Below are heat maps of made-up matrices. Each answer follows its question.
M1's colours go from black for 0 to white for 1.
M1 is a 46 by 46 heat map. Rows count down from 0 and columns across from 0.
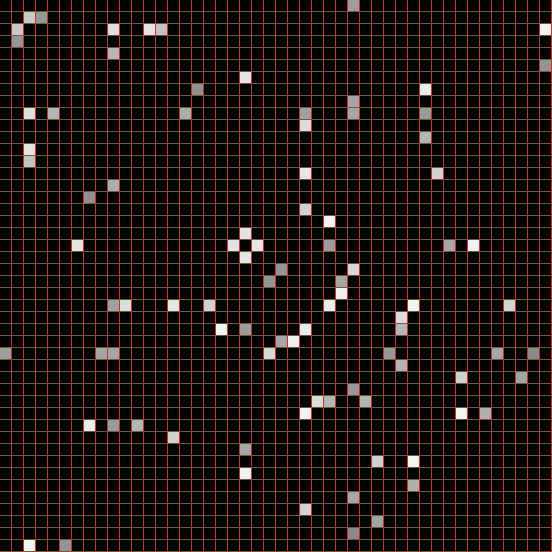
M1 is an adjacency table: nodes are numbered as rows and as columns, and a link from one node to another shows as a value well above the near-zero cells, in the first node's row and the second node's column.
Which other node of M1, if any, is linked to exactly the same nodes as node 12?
node 13
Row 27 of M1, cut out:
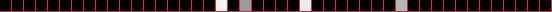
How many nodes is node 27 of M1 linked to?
4
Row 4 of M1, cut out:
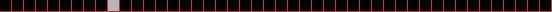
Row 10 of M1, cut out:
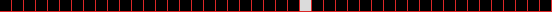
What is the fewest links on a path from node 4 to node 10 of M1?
3
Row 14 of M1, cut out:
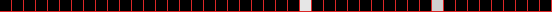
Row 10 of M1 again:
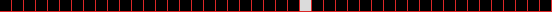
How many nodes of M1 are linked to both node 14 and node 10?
1
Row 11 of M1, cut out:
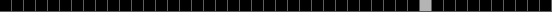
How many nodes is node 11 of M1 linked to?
1
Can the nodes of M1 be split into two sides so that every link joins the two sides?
yes
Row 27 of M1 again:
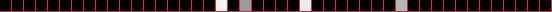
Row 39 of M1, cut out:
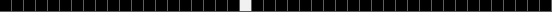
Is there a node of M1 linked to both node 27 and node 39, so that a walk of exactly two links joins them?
yes
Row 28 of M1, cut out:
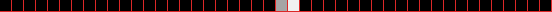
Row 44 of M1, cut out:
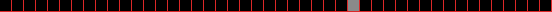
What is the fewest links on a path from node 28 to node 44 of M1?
4
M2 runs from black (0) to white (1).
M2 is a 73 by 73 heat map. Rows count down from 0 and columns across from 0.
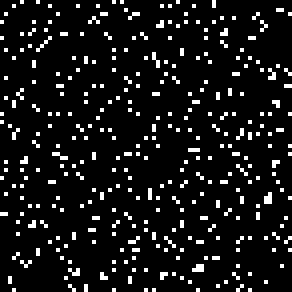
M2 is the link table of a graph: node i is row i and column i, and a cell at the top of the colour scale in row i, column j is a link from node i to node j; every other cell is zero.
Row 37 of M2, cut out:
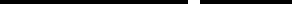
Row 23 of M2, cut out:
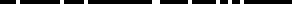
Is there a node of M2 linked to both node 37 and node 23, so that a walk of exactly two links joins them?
yes
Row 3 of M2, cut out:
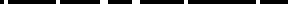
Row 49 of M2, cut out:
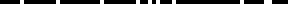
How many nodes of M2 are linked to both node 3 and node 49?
4
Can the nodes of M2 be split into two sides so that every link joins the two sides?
no
